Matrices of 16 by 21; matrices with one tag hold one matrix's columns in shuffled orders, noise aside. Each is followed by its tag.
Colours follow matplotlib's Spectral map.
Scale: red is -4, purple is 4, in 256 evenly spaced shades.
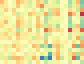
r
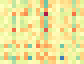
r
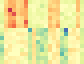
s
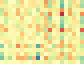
r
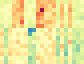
s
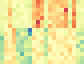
s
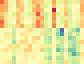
s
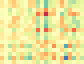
r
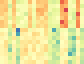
s
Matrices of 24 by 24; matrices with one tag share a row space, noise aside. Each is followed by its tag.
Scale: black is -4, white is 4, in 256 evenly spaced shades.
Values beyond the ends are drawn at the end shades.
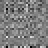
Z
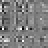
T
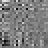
T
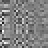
T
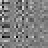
T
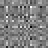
Z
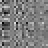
T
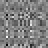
Z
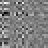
T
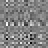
Z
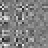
T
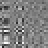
T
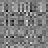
Z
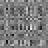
Z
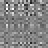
Z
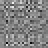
Z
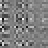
T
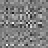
Z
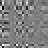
T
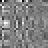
T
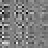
T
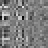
T
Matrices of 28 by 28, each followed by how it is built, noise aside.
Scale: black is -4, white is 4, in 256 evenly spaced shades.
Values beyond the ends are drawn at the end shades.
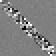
banded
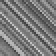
Toeplitz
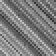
Toeplitz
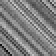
Toeplitz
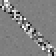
banded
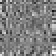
low rank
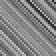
Toeplitz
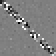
banded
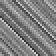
Toeplitz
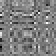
low rank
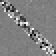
banded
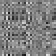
low rank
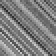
Toeplitz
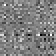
low rank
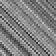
Toeplitz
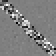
banded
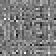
low rank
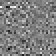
low rank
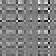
low rank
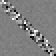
banded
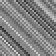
Toeplitz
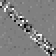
banded
